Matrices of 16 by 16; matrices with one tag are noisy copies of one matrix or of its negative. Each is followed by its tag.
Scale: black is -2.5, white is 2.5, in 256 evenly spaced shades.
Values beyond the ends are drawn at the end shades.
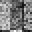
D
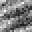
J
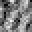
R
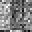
D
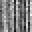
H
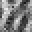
R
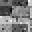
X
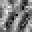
R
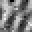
R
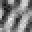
R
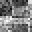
X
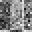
D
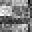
X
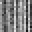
H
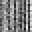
H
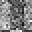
D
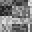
X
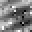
J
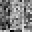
D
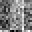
D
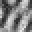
R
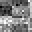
X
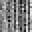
H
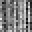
H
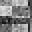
X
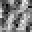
R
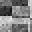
X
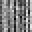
H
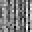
H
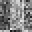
D
